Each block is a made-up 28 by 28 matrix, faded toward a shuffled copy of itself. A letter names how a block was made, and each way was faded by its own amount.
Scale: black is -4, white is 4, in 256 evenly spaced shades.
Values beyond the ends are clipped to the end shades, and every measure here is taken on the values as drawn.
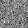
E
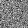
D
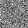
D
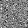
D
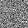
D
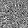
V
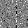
D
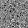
D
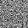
D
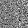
D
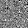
D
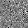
V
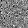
V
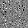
E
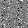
E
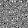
V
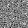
V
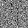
D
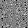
E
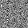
D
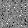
E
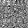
V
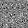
V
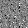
E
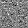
V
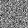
V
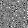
E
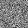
D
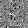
E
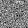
V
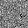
D
